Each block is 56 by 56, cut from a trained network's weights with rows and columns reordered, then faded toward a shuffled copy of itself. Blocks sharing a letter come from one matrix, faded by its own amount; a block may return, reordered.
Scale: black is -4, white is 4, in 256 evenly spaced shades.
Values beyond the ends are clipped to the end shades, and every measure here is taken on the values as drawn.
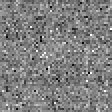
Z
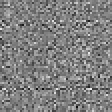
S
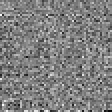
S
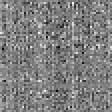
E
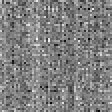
E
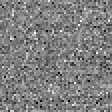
Z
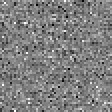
Z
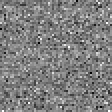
Z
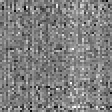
E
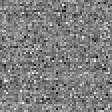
Z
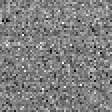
Z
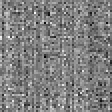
E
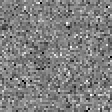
Z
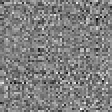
S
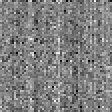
E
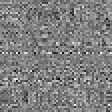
S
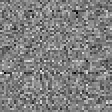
S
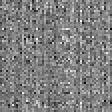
E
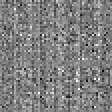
E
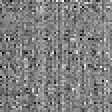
E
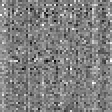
E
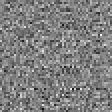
S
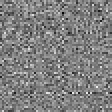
S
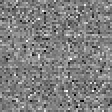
Z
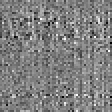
E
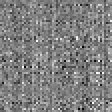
E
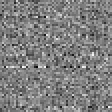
S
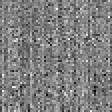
E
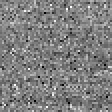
Z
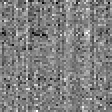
E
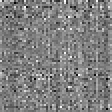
E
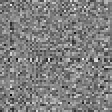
S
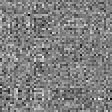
S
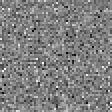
Z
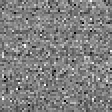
Z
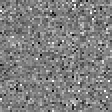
Z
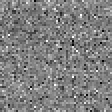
Z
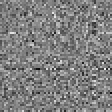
S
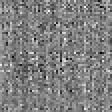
E
